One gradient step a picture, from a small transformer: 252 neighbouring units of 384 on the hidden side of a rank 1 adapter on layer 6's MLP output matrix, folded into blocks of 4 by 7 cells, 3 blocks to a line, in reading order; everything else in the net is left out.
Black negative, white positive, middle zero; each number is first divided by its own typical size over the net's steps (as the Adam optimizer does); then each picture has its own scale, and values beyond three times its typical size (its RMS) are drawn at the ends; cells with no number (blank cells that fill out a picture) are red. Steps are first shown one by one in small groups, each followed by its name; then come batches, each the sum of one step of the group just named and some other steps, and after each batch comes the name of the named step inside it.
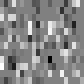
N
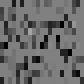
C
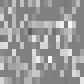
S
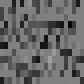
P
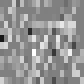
S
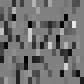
C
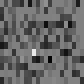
C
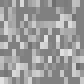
S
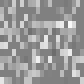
S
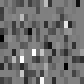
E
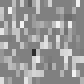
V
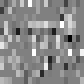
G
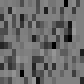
E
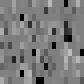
V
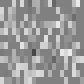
V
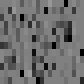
V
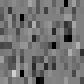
G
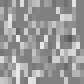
G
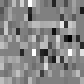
G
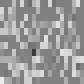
V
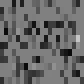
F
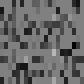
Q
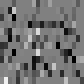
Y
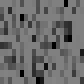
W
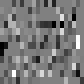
F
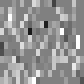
F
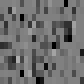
W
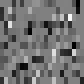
Q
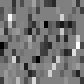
F
